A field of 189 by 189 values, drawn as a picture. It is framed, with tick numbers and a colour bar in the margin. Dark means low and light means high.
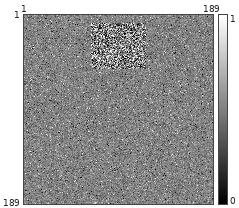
An odd patch, rougher than its surroundings, sits in the top middle. The top middle is the roughest part. No single row or column stands out from its neighbours. The halves do not mirror each other. The grain is fine, like static. A few values lie far out on both sides of the bulk.
